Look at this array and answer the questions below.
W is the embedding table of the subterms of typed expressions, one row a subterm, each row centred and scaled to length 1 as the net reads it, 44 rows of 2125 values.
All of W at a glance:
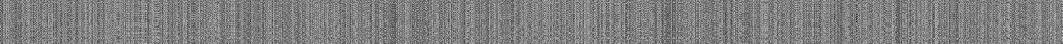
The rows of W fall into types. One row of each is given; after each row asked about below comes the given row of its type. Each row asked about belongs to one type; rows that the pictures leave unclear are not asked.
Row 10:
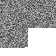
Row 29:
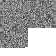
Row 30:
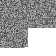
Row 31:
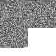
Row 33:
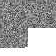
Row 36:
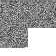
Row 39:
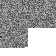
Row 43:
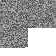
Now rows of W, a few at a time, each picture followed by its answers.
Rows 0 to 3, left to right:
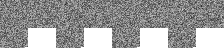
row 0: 30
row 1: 10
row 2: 31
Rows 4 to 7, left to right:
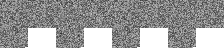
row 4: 43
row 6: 43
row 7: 30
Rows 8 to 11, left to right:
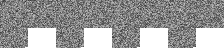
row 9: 30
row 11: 43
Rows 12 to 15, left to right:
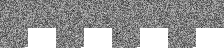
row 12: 31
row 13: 33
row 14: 36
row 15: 39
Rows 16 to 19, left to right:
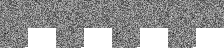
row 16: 36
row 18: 36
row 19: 31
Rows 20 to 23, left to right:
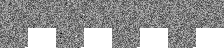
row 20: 10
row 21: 10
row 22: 33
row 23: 10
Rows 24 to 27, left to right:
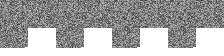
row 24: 33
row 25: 39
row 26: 43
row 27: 43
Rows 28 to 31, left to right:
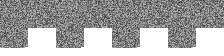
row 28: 30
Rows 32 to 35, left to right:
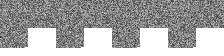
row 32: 39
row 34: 30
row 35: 29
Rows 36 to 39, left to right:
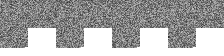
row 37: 31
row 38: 31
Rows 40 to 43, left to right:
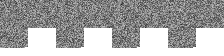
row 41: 36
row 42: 10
